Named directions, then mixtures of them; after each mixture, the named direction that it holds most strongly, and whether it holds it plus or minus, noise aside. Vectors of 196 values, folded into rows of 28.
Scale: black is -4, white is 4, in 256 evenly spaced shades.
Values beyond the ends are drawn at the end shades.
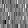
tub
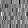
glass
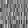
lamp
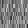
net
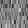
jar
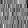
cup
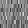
jar, minus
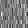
glass, plus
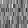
net, minus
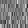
tub, plus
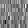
tub, plus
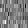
tub, minus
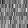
net, plus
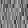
jar, plus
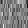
cup, plus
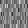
glass, minus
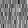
cup, minus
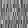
net, minus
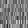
lamp, minus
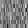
net, minus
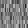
net, plus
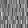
lamp, minus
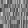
lamp, plus
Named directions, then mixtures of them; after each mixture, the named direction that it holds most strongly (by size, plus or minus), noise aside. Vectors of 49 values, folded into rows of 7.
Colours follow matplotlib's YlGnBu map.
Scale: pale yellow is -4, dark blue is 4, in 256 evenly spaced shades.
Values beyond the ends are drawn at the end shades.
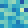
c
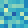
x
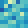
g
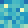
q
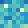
q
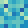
x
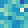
c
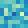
x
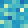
q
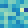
c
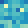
q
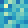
g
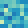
x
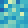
g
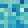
c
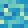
x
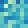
g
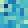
g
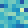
c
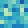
c
